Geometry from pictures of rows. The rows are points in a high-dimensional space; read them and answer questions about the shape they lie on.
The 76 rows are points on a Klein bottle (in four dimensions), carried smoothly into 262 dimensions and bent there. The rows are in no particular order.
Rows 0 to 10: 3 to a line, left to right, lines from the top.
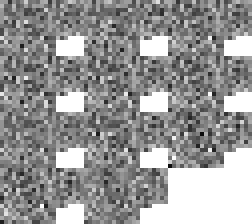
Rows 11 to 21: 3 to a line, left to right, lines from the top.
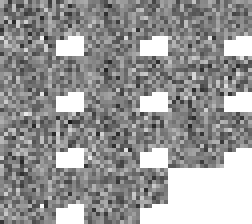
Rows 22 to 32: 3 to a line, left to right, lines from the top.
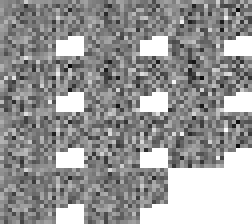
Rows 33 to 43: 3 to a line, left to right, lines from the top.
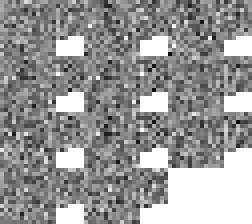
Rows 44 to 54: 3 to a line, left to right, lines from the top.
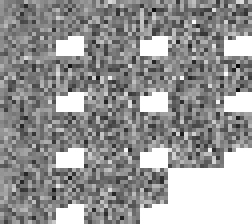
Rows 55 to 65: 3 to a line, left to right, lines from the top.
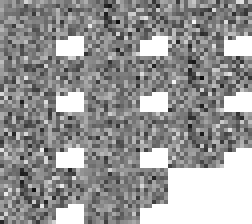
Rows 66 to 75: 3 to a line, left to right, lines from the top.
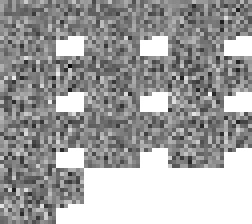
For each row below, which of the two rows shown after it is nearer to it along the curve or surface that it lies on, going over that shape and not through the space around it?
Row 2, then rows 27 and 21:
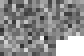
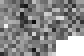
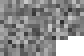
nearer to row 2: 21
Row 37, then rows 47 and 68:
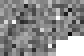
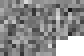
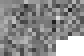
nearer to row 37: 47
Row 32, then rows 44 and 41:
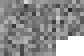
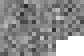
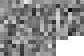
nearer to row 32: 44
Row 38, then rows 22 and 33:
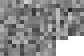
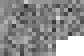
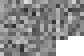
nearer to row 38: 22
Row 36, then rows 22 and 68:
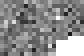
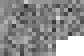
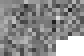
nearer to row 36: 22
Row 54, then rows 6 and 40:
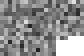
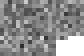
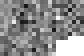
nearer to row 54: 6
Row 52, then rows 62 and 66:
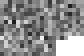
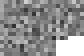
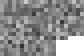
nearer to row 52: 66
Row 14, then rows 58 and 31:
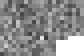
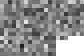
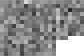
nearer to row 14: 58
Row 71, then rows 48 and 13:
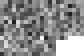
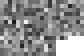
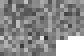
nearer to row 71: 48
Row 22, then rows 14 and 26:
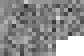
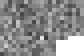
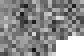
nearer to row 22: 26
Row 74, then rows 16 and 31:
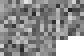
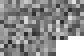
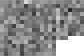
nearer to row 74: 16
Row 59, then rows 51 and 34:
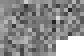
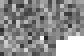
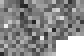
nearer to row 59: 34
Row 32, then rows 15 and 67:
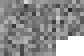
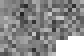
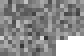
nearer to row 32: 15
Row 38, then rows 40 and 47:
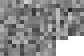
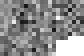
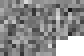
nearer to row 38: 47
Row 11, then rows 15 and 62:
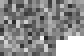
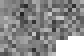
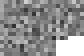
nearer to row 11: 62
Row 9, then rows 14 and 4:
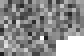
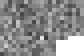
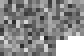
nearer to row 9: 4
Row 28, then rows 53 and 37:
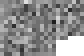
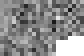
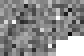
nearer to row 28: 53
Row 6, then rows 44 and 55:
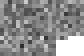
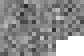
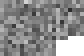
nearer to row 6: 55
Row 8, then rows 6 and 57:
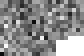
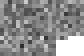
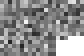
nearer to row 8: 6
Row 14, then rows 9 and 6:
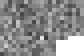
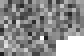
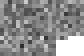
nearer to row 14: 6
